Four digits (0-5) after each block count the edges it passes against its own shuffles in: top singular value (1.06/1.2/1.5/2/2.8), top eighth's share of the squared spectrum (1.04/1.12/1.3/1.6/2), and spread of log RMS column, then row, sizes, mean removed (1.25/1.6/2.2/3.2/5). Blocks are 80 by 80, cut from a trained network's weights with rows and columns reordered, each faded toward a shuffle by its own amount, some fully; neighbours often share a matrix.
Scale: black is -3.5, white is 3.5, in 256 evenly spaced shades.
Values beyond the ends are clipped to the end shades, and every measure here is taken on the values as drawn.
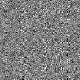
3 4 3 2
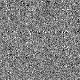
2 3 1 2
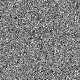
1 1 0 0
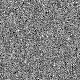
0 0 0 0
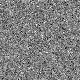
0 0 0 0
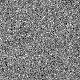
0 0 0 0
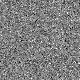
0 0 0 0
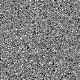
1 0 0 0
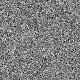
1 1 0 0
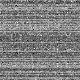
5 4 1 2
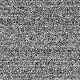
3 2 0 0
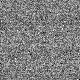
1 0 0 0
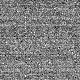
3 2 0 0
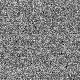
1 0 0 0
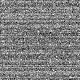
4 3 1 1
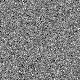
0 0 0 0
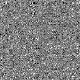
3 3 2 2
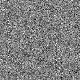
2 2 1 0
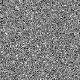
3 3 1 2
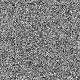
2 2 0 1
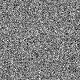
2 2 0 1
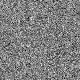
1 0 0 0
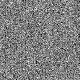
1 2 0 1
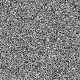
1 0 0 0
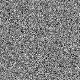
2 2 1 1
